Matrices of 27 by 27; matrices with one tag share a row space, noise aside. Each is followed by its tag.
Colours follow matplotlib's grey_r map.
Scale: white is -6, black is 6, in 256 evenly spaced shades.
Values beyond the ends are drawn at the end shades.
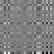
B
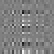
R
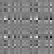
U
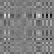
B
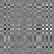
B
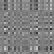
U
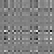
U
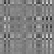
B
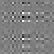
R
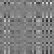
B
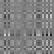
B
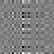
R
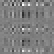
R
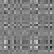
U
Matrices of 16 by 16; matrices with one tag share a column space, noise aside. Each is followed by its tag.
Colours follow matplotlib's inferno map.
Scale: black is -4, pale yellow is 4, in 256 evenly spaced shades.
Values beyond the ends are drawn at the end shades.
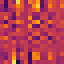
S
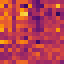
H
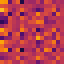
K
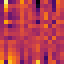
S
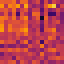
H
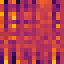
S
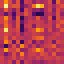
H
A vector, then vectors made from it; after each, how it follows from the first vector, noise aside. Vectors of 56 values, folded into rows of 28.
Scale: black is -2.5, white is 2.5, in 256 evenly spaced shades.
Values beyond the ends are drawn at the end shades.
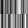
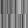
shrunk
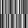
sign-scrambled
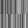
shrunk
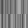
shrunk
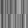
shrunk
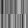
shrunk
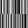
sign-scrambled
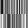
sign-scrambled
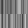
shrunk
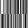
sign-scrambled
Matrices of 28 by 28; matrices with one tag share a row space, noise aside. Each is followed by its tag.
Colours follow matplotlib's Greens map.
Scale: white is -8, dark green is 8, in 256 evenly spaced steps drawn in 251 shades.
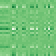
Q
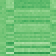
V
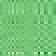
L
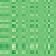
Q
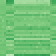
V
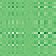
L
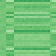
V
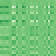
Q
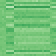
V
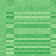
V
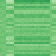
V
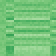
V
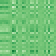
Q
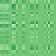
Q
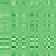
Q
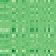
Q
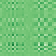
L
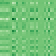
Q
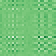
L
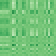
Q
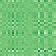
L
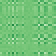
L
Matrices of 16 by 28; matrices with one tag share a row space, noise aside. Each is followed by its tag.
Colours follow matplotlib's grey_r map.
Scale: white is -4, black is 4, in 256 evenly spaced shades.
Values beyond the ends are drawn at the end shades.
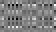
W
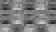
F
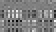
W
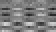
F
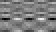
F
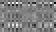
W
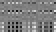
W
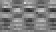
F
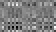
W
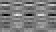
F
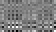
W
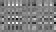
W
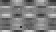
F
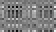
W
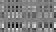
W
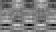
F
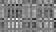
W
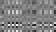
W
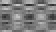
F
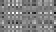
W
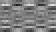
F
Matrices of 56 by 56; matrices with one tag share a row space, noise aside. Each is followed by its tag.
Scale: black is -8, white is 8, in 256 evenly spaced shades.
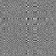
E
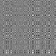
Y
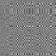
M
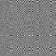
M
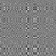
E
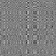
E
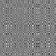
Y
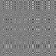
Y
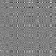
M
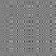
M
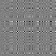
M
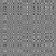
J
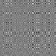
Y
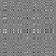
J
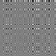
Y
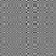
E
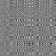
M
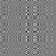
E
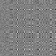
M
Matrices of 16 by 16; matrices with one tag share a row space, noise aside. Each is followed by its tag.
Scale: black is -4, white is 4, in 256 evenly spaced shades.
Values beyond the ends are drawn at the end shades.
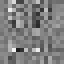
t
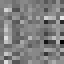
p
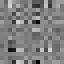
t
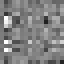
p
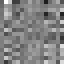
p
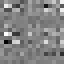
p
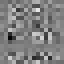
t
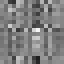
t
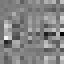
p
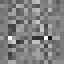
t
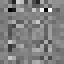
t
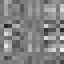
p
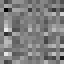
p
